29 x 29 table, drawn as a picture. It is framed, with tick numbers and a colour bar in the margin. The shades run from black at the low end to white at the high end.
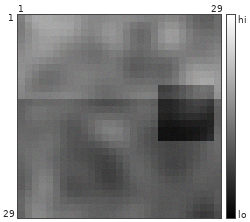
No regular stripes run through it. The top part is higher, up to a seam about 40% of the way down. The middle right is the ninth with the lowest average. The ninth with the highest average is the top left. In the middle right lies a patch that is lower than the rest. The texture is blotchy. The middle right is the roughest part.
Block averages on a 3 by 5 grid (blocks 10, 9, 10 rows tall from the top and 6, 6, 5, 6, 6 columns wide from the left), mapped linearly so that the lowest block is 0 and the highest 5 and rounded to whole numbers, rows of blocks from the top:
54434
32300
31111
